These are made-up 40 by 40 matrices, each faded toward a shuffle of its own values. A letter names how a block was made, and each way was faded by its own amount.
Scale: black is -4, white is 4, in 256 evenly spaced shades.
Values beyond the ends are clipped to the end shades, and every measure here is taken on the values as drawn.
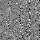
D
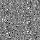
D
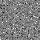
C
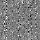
D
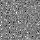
D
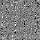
D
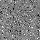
C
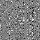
D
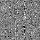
D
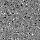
C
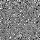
C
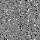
D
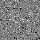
C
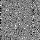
D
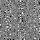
D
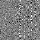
D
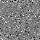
C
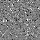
C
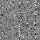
D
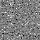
C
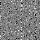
D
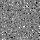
C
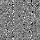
D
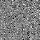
D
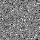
C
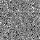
D
